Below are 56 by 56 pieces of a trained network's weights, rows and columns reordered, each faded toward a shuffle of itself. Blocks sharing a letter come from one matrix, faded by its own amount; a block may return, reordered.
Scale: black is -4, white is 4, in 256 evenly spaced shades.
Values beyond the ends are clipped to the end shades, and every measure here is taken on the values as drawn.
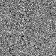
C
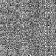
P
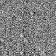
P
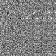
P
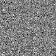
C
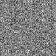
P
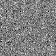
C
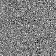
C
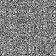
P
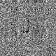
P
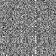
P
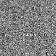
P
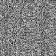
P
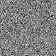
C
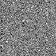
C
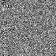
C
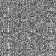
P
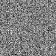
P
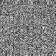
P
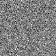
C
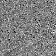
C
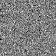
C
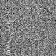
P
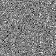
C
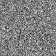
C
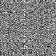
P
